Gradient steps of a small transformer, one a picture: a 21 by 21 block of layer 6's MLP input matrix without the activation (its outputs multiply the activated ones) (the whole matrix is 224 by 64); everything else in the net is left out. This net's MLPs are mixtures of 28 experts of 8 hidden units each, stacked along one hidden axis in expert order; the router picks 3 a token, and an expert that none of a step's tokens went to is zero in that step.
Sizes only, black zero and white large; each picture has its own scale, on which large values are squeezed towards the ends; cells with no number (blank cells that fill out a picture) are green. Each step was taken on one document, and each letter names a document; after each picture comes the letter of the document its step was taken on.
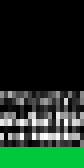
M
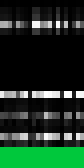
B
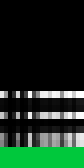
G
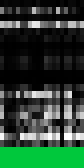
B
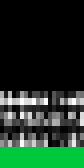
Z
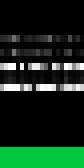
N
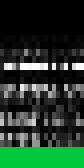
Z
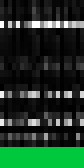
B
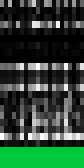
M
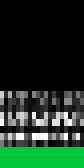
M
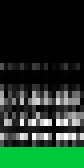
M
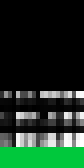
G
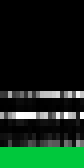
G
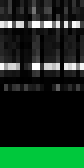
B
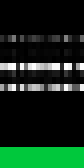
N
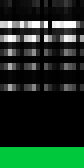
N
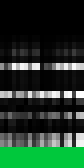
G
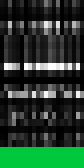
G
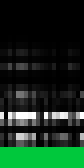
Z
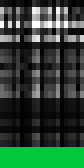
B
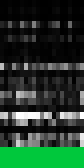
Z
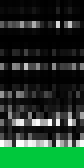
Z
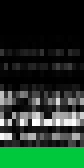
M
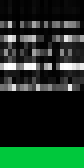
N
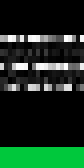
N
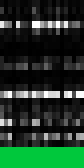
B
